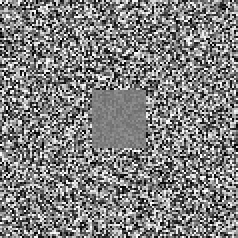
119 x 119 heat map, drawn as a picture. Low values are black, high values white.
The centre is the calmest part. There is no overall slope. The histogram is flat. In the centre lies a patch that is calmer than the rest. There is no seam. The texture is fine-grained noise.
